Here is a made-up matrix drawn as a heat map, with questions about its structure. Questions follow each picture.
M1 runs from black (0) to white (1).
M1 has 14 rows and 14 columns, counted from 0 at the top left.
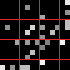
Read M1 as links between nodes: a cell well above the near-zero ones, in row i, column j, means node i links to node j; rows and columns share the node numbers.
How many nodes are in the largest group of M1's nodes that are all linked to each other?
2
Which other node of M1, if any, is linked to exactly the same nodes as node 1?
node 11
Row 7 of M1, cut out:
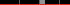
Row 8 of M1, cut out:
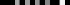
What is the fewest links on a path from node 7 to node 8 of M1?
1
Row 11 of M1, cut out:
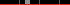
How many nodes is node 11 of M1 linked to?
1
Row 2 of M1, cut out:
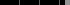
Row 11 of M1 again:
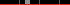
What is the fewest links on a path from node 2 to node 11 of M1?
3
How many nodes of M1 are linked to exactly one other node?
10
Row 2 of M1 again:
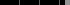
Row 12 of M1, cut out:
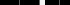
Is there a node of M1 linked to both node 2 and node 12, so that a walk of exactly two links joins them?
no
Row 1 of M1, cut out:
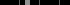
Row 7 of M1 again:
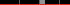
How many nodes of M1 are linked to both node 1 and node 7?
0
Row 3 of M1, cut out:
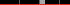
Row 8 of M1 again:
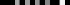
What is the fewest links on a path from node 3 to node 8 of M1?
1
